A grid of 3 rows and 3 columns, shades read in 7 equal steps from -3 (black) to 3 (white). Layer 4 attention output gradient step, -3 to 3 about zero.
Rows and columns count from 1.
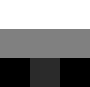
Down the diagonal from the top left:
3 0 -3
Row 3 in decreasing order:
-2 -3 -3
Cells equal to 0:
3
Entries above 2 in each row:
3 0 0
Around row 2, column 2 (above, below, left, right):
3 -2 0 0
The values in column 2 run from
-2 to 3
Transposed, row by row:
3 0 -3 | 3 0 -2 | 3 0 -3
